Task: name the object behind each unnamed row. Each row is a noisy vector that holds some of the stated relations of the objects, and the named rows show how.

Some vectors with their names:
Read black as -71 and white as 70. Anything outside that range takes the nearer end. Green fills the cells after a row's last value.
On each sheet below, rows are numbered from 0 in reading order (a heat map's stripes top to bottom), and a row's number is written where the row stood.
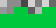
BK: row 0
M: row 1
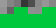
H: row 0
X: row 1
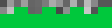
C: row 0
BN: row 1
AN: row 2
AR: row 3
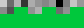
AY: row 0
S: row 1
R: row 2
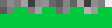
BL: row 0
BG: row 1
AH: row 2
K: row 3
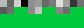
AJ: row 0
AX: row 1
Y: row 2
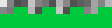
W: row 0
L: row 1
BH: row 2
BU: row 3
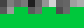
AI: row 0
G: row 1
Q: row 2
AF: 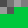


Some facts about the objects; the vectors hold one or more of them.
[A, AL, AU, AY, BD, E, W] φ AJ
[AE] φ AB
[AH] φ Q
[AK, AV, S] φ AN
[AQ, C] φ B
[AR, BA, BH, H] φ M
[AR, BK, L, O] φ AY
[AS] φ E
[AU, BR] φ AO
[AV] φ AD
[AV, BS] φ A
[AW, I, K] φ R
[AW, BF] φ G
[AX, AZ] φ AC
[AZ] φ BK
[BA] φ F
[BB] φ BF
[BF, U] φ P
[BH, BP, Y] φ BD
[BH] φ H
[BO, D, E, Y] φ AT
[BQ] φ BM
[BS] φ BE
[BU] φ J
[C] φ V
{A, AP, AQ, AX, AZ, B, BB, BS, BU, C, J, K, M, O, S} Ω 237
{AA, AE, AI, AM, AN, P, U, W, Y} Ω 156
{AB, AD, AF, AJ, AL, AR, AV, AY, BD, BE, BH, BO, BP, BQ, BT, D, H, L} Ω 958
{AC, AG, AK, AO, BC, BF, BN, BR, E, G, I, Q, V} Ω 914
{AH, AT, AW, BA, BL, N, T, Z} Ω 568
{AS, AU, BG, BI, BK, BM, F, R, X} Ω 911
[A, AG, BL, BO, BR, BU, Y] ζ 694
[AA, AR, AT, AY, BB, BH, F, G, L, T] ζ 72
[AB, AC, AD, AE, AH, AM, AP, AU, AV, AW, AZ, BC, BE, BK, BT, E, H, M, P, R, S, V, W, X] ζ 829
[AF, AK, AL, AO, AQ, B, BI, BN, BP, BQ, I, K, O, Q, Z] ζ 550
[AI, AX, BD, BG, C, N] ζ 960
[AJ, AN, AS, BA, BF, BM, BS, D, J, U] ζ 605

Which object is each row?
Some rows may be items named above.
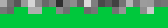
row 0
AK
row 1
BS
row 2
BT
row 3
E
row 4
BM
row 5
AX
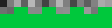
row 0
AB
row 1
BA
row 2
BA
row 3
BI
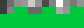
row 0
V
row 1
BR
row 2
O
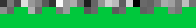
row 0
I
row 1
D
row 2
A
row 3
G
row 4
AJ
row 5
BN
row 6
F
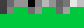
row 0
V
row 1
R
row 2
B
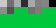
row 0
AY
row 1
BD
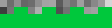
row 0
AC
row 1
AP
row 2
AG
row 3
AQ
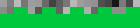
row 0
F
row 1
BO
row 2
J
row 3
AV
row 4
U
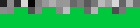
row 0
AW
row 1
P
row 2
AX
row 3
J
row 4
AT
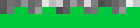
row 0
BC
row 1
B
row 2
AO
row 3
E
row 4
B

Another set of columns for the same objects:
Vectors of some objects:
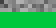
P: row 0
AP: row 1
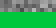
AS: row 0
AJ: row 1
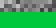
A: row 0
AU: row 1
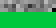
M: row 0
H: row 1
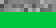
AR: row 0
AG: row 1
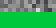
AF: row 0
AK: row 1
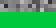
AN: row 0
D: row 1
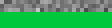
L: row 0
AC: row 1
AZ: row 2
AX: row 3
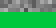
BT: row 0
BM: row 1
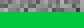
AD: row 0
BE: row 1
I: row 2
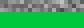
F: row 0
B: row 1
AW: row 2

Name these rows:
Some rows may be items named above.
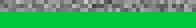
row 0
AM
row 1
J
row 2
BU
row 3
AT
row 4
AJ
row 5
BG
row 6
M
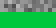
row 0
M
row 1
AZ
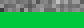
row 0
AQ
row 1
BQ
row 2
BL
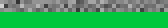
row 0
S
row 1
R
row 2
E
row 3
W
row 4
B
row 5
AQ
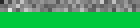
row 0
BF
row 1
BI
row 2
G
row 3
Y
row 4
AY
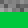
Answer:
BI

